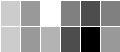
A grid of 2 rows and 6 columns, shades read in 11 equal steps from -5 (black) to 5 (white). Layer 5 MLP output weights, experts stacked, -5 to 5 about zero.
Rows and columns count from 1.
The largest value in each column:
3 1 5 0 -2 1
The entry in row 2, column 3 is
2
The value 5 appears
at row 1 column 3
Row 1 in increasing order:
-2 0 0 1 3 5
